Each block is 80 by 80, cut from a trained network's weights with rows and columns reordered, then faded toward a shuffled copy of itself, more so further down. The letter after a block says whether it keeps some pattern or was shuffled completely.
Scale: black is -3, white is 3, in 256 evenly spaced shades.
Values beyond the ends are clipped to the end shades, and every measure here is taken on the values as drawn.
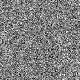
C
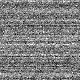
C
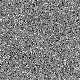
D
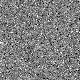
D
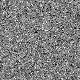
D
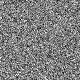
D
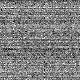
C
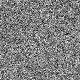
D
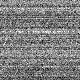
C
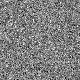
D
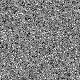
D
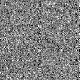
C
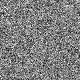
D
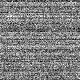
C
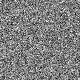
D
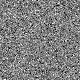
D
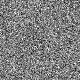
D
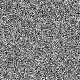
C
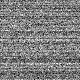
C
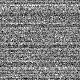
C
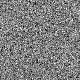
D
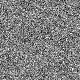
D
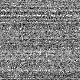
C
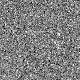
D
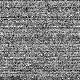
C
